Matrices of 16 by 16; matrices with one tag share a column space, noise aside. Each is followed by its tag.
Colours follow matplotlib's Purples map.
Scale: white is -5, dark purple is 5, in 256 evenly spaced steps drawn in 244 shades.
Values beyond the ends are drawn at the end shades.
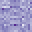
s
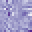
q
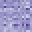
s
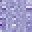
s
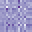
s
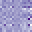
s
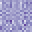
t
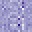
s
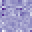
q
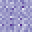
s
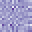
s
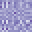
t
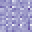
s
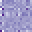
q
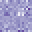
q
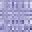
t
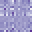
q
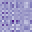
t
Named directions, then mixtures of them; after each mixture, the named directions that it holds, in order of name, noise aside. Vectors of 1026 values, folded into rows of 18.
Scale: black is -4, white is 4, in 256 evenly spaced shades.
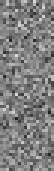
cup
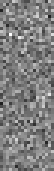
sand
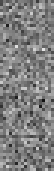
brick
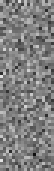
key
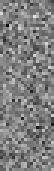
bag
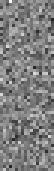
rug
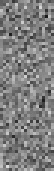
brick, sand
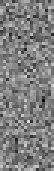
brick, sand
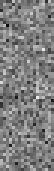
brick, key, sand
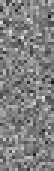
key, sand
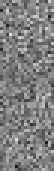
sand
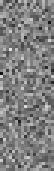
cup, key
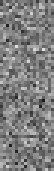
brick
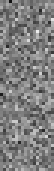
rug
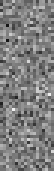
brick, sand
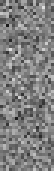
bag, brick, cup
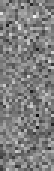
bag, sand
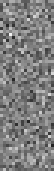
rug, sand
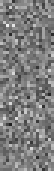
brick, cup, sand
